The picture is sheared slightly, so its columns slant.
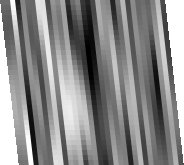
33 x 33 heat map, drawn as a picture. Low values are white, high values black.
Histogram: bell-shaped. Grain: streaks running down. Ninth with the highest average: top middle. Average level on the scale: 50%.
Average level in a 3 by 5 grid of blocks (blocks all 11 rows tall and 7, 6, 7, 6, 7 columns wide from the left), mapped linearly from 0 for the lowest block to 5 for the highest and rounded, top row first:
3 1 5 3 3
3 0 4 2 3
3 0 3 3 3
